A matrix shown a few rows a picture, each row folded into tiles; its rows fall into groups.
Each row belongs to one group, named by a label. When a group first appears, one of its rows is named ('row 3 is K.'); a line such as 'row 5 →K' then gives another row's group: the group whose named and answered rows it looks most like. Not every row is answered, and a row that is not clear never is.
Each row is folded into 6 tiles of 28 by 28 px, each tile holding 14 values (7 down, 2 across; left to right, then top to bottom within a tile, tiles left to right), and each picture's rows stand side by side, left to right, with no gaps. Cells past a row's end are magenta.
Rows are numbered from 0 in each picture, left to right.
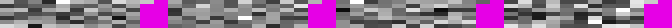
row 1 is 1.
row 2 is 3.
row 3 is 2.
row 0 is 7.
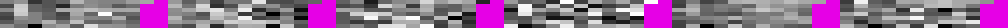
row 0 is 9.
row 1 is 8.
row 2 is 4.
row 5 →3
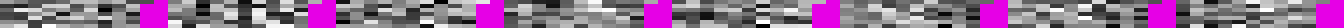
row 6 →8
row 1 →2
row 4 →2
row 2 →2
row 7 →3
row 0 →4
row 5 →8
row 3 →9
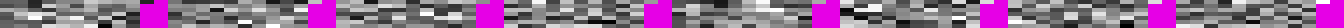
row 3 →7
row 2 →4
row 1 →9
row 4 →9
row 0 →4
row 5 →1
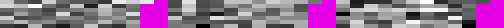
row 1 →3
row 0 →1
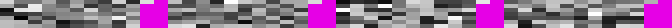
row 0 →1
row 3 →2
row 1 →7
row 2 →9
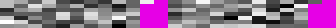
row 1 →7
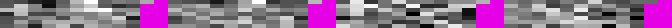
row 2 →2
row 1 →9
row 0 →9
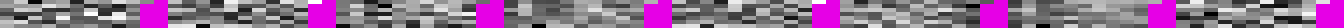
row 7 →2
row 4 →7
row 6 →3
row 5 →8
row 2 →3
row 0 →4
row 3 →9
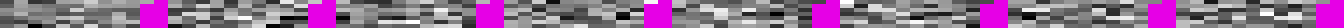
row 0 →3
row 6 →4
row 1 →1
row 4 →8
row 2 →9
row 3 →7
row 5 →8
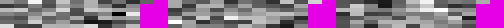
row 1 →1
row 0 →7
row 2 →9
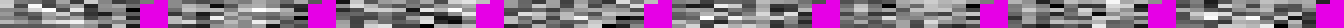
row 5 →3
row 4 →4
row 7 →4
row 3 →1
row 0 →8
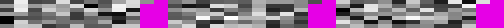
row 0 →2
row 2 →1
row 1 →4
